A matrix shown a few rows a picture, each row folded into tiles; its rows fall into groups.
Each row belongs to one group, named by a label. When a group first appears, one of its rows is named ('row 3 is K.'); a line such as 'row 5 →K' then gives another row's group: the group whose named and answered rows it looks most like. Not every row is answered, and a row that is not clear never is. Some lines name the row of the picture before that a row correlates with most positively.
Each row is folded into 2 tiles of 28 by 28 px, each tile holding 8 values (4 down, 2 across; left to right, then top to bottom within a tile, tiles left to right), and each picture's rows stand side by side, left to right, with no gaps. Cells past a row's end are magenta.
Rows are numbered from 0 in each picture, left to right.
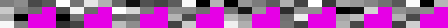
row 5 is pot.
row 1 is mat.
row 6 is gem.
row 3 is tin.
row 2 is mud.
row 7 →tin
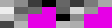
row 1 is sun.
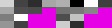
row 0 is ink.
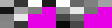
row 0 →pot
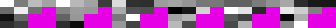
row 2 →ink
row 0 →mat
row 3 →gem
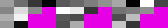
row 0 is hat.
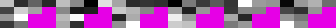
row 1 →ink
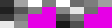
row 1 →mat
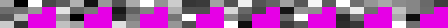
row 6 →mat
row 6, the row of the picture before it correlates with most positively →1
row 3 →ink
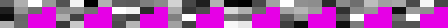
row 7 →pot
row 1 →tin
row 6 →pot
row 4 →mud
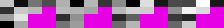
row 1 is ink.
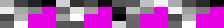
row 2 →sun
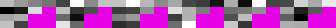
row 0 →gem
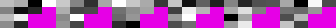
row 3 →hat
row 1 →ink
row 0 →ink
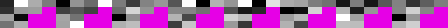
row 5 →gem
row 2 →sun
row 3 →tin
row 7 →sun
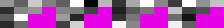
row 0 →pot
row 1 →tin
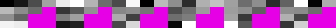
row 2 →tin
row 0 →mud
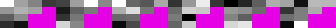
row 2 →mat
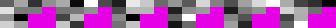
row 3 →pot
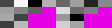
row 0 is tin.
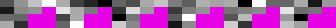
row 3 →pot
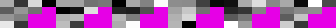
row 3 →hat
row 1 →gem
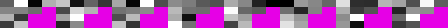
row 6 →ink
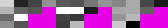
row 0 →ink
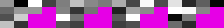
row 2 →pot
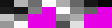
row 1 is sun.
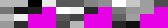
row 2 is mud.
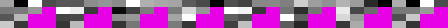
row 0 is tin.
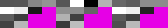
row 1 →tin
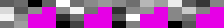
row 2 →pot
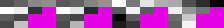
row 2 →mat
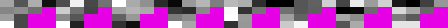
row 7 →mud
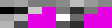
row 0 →gem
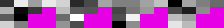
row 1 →ink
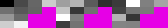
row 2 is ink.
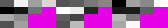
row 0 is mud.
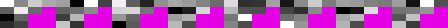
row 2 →mat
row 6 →gem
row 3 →gem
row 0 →mat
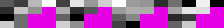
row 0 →sun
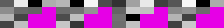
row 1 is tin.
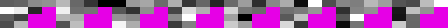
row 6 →pot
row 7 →sun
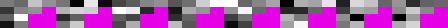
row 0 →pot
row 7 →sun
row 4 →mat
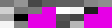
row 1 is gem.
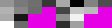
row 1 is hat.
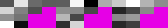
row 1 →tin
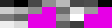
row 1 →hat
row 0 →mud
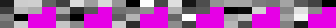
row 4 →gem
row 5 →hat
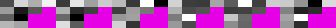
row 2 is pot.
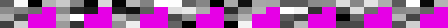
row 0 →tin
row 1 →ink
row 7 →tin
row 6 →mat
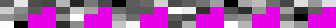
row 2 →mud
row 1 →hat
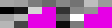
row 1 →pot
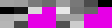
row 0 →gem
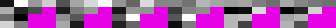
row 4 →gem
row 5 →gem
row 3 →pot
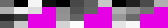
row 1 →mud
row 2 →mud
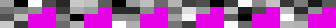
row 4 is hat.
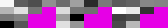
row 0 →mat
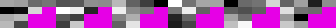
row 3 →mat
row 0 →gem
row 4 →mud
